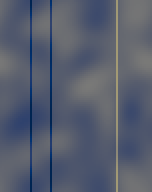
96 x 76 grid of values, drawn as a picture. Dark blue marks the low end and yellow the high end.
The top right is the ninth with the highest average. A few values lie far out on both sides of the bulk. Columns 16, 26 and 59 stand out from the rest.
